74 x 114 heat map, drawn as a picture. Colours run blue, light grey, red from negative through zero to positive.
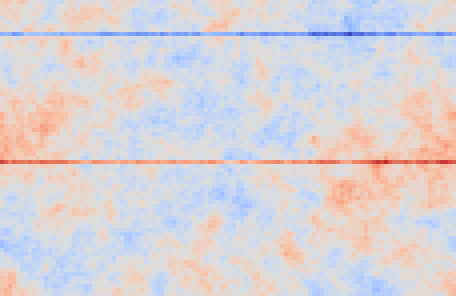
Ninth with the highest average: middle right. Histogram: heavy tails on both sides. Slope: none. Odd lines: rows 9 and 41. Stripes: none.
